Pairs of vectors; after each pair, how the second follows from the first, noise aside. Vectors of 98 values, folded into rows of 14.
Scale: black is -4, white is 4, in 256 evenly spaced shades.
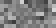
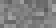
shrunk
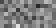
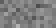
shrunk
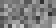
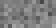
shrunk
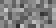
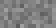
shrunk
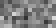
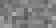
shrunk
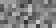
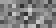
copied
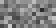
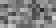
sign-scrambled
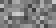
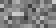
copied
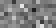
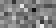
copied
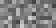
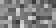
copied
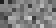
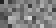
copied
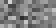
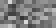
copied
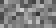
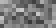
sign-scrambled
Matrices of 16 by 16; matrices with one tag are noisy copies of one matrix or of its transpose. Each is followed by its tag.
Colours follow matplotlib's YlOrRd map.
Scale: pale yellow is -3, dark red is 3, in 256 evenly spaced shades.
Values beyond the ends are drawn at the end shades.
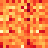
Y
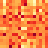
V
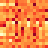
V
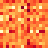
Y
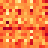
Y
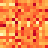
V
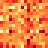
Y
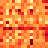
Y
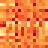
V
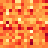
Y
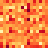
Y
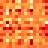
Y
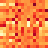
V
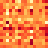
Y
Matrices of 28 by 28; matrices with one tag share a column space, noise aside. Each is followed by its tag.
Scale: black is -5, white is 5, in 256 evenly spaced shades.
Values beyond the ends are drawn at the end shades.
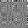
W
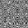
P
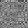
W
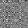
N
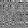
W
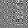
N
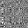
P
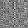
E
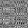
P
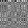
W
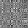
E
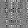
E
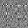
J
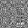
P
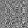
P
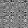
N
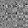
J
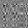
J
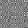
N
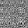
P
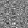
P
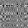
J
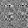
J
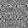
J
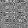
N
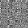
E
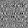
J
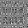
P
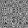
P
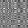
E
